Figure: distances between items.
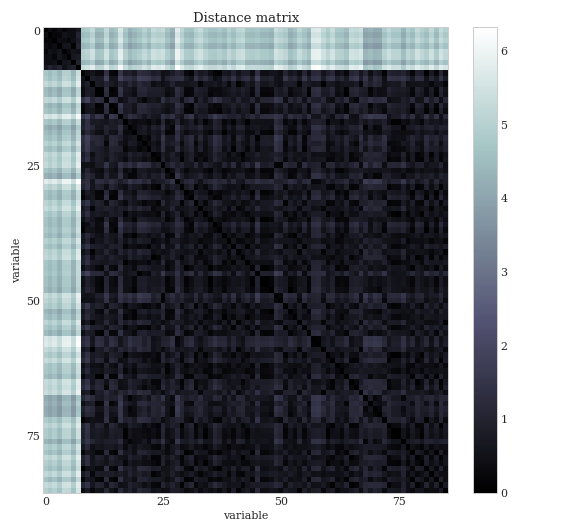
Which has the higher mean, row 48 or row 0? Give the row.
0
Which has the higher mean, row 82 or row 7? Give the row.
7
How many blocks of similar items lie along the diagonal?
2
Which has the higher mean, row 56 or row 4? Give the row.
4
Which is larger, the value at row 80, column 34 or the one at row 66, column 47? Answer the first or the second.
the second
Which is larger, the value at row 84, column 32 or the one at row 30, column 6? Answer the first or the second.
the second
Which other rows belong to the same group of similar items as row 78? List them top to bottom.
8, 9, 10, 11, 12, 13, 14, 15, 16, 17, 18, 19, 20, 21, 22, 23, 24, 25, 26, 27, 28, 29, 30, 31, 32, 33, 34, 35, 36, 37, 38, 39, 40, 41, 42, 43, 44, 45, 46, 47, 48, 49, 50, 51, 52, 53, 54, 55, 56, 57, 58, 59, 60, 61, 62, 63, 64, 65, 66, 67, 68, 69, 70, 71, 72, 73, 74, 75, 76, 77, 79, 80, 81, 82, 83, 84, 85
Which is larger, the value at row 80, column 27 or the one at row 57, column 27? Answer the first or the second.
the second
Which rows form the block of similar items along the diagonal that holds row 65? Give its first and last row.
8 to 85
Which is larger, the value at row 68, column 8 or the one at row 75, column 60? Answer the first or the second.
the first
